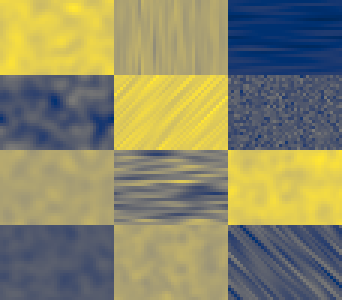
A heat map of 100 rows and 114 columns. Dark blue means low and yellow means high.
The table splits into 4 rows of 3 panels. Panel 1,1: very high, blotchy, faint in contrast. Panel 1,2: high, streaked downward, faint in contrast. Panel 1,3: very low, streaked across, faint in contrast. Panel 2,1: low, blotchy. Panel 2,2: very high, slanting up to the right, faint in contrast. Panel 2,3: low, fine-grained. Panel 3,1: high, blotchy, faint in contrast. Panel 3,2: middling, streaked across, strong in contrast. Panel 3,3: very high, blotchy, faint in contrast. Panel 4,1: low, blotchy, faint in contrast. Panel 4,2: high, blotchy, faint in contrast. Panel 4,3: low, slanting down to the right.
